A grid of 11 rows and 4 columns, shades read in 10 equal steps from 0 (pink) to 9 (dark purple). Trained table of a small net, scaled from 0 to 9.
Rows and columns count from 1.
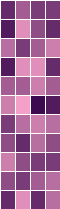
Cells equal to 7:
6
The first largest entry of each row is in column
1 1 2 1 1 3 1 2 3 2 1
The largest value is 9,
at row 6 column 3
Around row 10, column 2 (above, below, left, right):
5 1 5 4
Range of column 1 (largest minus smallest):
6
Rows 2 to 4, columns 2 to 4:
1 5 7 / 6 4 2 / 1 1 7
